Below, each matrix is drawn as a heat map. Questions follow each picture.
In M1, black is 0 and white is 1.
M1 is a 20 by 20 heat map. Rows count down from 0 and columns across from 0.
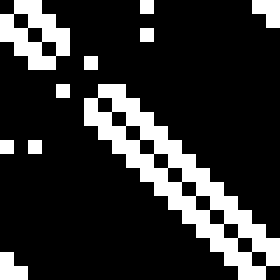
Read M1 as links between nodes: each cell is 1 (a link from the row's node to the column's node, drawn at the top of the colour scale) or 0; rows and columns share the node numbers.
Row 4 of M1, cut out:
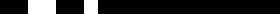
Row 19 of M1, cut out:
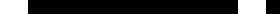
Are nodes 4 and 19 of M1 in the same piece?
yes
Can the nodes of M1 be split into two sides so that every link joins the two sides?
no
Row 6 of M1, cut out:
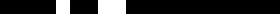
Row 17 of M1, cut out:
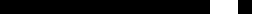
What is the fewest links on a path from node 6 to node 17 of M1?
5
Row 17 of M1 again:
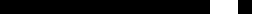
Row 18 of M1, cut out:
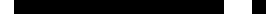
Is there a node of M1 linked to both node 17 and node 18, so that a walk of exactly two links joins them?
yes
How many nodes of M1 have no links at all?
1
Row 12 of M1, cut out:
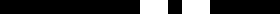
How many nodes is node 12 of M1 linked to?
4
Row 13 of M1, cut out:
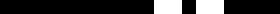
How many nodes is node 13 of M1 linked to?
4
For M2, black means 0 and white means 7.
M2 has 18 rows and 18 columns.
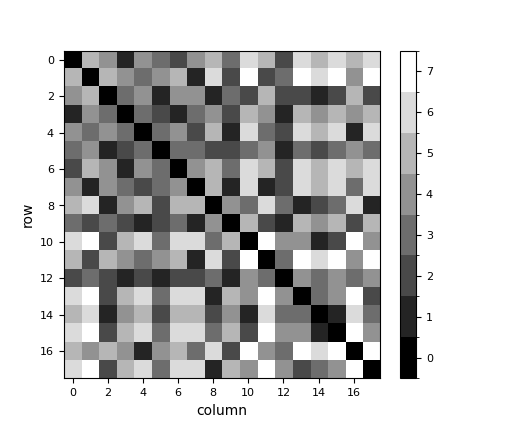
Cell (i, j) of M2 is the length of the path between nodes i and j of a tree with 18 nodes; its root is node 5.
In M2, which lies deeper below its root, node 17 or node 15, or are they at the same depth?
the same depth
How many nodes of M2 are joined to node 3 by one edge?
3
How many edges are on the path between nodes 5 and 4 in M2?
3
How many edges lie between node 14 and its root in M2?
2
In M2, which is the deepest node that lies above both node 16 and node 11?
9
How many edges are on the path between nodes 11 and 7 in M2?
1
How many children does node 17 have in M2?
0
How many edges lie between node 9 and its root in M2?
2
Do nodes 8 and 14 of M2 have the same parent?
yes
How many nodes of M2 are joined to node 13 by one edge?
1
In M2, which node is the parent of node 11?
7
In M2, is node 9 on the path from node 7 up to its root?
yes
